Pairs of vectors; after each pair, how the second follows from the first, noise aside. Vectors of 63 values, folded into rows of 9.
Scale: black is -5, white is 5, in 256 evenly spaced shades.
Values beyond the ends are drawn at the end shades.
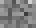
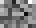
scaled up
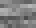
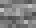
copied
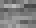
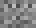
sign-scrambled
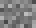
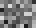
scaled up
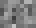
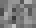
copied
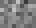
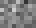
copied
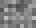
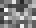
scaled up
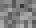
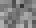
copied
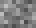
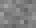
shrunk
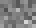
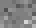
partly zeroed
